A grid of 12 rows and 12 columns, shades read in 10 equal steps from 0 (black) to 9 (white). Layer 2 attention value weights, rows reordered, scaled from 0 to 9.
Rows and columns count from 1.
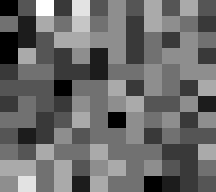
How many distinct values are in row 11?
5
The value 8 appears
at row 1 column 5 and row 12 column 2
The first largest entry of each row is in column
3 5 4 2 9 7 8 5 4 3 1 2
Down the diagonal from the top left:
0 1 3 2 2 4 5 5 2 2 2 3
